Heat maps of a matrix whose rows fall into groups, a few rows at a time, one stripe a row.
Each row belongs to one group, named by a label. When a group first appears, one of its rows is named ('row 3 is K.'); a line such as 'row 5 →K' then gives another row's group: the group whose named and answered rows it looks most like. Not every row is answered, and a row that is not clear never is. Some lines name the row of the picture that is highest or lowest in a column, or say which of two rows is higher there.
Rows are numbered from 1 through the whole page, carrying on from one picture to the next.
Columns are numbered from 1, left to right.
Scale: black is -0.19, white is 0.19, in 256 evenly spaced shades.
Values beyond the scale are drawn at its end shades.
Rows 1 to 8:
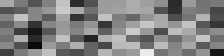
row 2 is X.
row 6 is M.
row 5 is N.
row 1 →M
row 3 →M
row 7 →N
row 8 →X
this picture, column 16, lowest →8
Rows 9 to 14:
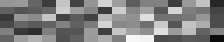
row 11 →X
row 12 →M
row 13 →N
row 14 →X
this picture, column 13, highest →10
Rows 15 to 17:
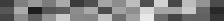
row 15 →M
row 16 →N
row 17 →X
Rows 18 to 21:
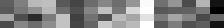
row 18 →X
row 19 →X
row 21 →X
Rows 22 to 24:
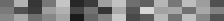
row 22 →M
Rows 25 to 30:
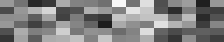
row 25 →N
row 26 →X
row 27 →N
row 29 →X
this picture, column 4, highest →26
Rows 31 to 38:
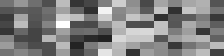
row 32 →M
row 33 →X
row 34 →M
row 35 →N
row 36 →N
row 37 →M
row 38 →M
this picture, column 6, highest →33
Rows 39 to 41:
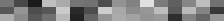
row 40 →M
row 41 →M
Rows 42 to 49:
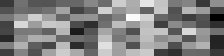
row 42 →N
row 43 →M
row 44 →X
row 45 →X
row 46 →M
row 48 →M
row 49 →X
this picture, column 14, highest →46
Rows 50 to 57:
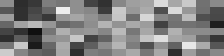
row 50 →N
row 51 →N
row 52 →N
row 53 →X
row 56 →M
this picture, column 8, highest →53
